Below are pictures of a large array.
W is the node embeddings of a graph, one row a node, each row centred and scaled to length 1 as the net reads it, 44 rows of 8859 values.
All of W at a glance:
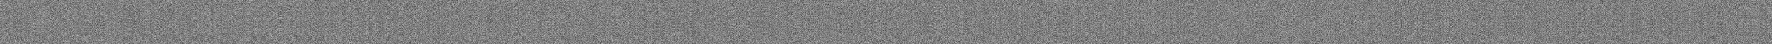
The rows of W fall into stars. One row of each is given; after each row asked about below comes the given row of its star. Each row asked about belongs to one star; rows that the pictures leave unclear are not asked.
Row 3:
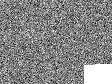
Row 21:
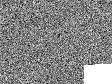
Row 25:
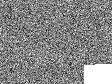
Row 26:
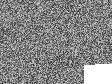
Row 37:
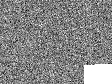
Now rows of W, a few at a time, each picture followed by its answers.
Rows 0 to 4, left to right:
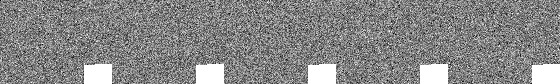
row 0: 26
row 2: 26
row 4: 25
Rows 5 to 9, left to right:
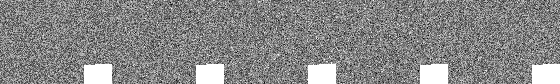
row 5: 25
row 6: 37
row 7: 21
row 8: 26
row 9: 37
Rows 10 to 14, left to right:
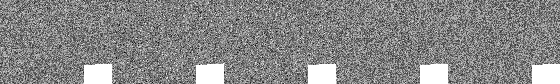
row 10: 3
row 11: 21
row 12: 37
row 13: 26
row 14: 37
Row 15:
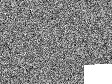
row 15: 3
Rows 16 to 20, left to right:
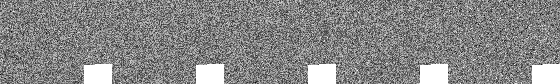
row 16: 21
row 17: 3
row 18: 25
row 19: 26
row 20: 37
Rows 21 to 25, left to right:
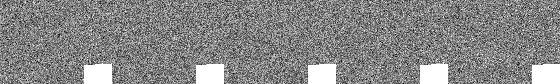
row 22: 26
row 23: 21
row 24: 21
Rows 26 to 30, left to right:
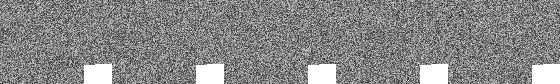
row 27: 21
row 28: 25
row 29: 37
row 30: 3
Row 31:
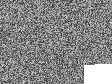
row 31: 26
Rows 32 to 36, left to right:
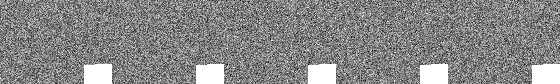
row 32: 3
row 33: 25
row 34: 25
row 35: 3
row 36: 21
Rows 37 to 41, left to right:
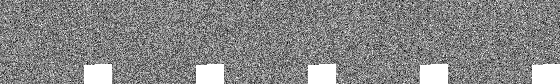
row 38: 26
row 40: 37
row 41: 3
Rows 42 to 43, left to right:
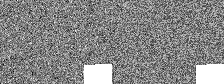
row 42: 25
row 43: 26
